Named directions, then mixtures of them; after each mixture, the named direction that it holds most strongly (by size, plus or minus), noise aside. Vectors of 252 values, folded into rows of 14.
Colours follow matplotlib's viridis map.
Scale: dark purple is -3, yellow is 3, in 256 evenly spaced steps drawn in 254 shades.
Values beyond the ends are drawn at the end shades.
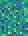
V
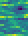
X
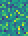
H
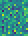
V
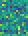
H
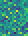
V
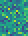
V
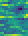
X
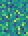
H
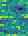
X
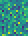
V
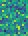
H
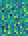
V
